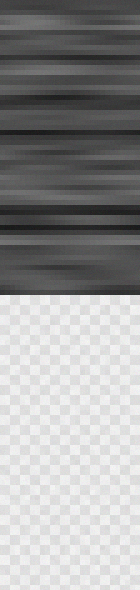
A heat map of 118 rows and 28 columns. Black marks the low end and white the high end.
The table splits into 2 rows of 1 panel. Panel 1,1: low, streaked across. Panel 2,1: very high, checkered, faint in contrast.
